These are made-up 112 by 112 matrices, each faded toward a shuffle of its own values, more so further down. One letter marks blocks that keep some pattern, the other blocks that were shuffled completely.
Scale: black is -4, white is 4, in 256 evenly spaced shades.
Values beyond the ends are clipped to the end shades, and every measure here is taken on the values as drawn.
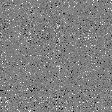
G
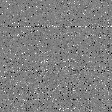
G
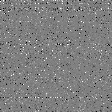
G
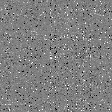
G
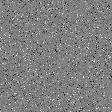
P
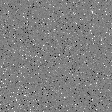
P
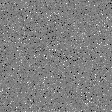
P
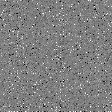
G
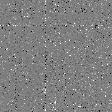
G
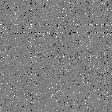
G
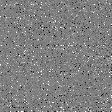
G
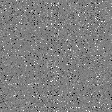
G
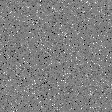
P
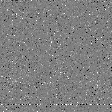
G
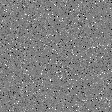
P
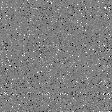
G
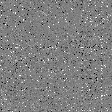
G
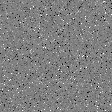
P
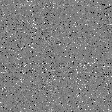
G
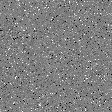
P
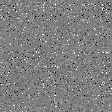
G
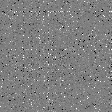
G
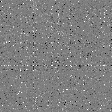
G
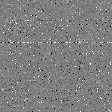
G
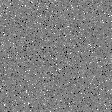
P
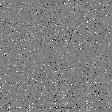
G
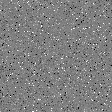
P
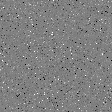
P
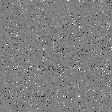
G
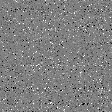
G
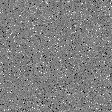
P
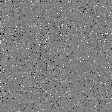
G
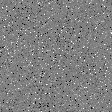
P
